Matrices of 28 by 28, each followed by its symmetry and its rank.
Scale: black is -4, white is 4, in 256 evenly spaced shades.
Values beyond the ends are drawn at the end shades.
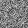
symmetric, full rank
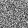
neither, full rank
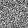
neither, full rank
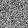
neither, full rank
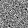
symmetric, full rank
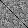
symmetric, full rank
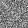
symmetric, full rank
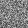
neither, full rank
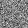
neither, full rank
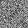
symmetric, full rank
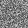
neither, full rank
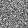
neither, full rank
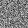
neither, full rank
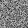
symmetric, full rank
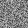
neither, full rank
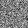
neither, full rank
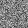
neither, full rank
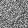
symmetric, full rank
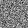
neither, full rank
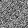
symmetric, full rank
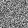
neither, full rank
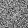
symmetric, full rank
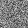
neither, full rank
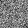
symmetric, full rank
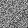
symmetric, full rank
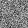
neither, full rank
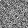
symmetric, full rank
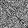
symmetric, full rank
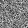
symmetric, full rank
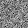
symmetric, full rank
